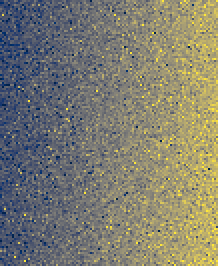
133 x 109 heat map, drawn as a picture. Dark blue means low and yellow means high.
Average level on the scale: 50%. Stripes: none. Slope: up to the right. Odd rows or columns: none.
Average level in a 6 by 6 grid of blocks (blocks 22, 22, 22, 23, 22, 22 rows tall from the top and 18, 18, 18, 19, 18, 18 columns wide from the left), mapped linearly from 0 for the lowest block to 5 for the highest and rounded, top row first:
012345 | 012345 | 012345 | 012345 | 012345 | 012345
